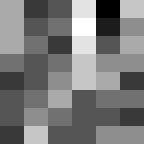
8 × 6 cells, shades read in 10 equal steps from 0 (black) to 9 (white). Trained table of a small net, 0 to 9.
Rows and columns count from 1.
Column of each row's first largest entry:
4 4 4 4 4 3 2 2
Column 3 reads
3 4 2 4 5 6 4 3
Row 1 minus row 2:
0 -1 -1 -1 -1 2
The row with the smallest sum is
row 7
